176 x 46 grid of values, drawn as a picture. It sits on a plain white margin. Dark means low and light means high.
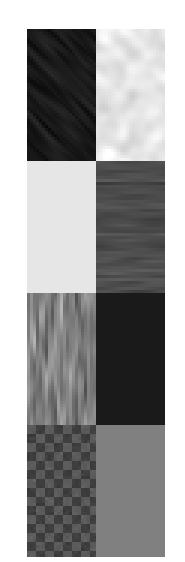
It is made of 4 by 2 panels. Panel 1,1: very low, slanting down to the right, faint in contrast. Panel 1,2: very high, blotchy, faint in contrast. Panel 2,1: very high, flat. Panel 2,2: low, streaked across, faint in contrast. Panel 3,1: middling, streaked downward. Panel 3,2: very low, flat. Panel 4,1: low, checkered. Panel 4,2: middling, flat.
